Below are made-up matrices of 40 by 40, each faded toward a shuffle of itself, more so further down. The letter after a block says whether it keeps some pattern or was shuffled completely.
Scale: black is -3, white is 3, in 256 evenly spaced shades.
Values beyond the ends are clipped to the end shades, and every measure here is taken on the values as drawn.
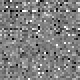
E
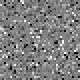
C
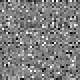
E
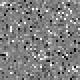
C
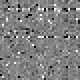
E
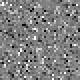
C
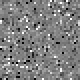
C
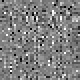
E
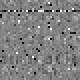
E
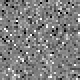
C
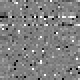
E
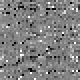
E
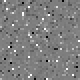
C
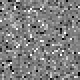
C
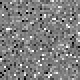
C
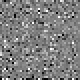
E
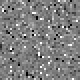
C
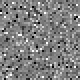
C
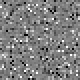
C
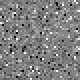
C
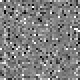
E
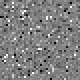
C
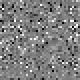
E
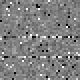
E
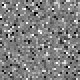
C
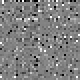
E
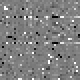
E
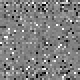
E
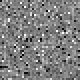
C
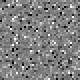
C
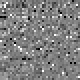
E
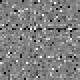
E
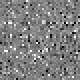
E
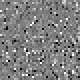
E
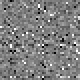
E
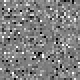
E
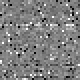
E
